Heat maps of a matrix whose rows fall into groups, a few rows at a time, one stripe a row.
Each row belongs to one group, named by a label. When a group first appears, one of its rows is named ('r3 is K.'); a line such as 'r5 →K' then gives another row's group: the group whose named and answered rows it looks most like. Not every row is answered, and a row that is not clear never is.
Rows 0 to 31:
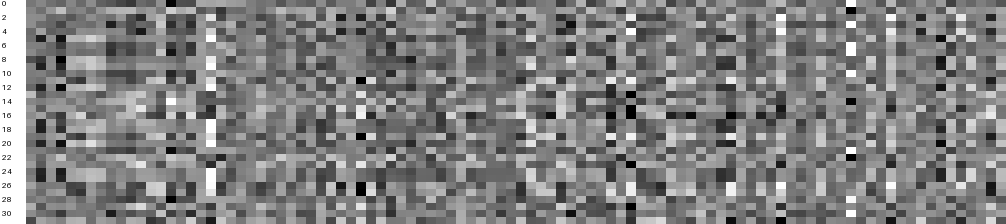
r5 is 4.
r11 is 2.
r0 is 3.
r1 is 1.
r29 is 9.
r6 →3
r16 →9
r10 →3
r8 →4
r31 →9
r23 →9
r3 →3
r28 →3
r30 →3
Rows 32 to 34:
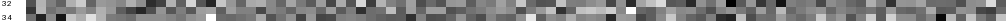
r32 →9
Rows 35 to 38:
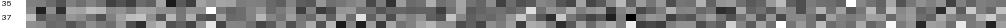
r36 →4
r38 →2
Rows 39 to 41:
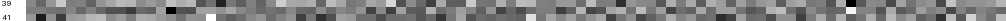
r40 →3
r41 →4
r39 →1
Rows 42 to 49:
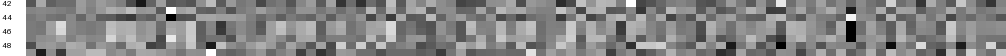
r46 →1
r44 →3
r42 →2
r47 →1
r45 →1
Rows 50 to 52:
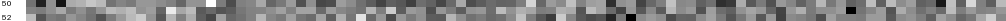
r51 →1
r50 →4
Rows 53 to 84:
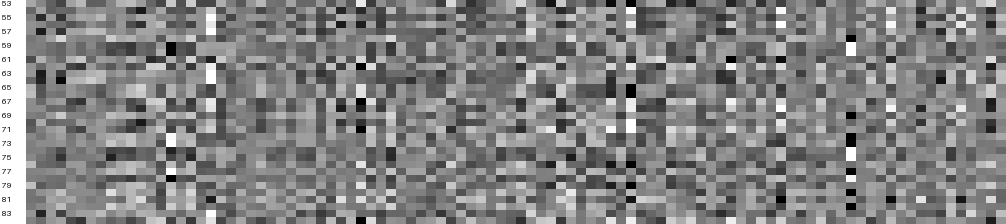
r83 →4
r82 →1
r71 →2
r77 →1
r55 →4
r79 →9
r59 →3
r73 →1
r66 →9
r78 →3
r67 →2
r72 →1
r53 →9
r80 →1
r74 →3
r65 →9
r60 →3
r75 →3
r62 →2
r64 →4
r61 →9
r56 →2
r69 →1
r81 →9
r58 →1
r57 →4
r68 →2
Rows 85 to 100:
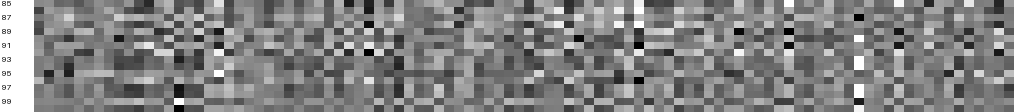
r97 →3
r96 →9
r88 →2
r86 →2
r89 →9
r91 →9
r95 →4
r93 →3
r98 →3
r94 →3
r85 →2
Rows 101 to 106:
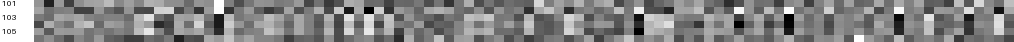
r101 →4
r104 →9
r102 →2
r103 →9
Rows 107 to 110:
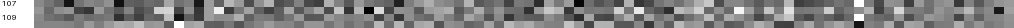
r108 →2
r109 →3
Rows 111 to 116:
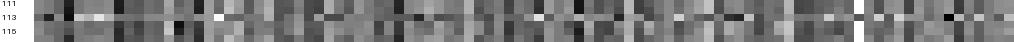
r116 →3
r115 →3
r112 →3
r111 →3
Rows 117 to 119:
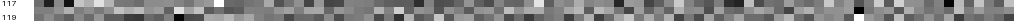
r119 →3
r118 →1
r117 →4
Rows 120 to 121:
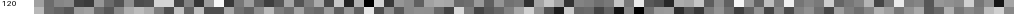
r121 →9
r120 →2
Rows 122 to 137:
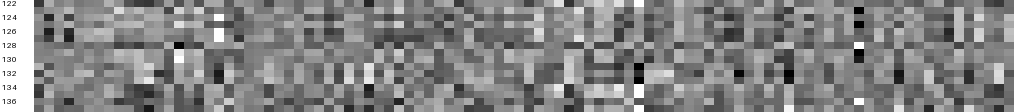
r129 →1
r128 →3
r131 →9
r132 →9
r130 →1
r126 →4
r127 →4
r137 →2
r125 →1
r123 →1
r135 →2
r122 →2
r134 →2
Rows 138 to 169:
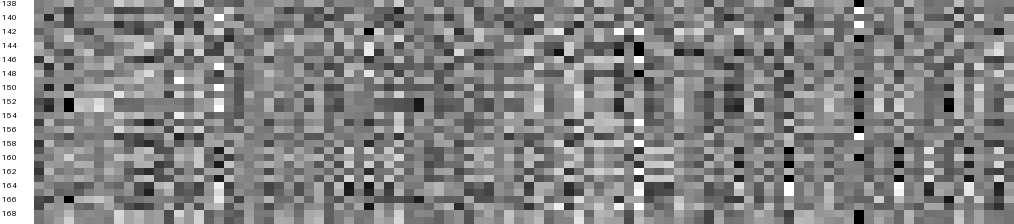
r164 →2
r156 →1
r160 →1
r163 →9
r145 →9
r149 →1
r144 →9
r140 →4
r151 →1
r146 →2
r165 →2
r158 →2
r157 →3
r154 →1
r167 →2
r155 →2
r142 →2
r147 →4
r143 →1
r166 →4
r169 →1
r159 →9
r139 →3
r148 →9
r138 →1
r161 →9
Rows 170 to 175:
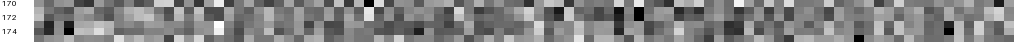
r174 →4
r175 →1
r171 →9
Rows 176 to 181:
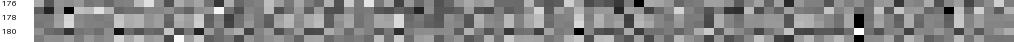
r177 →4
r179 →1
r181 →1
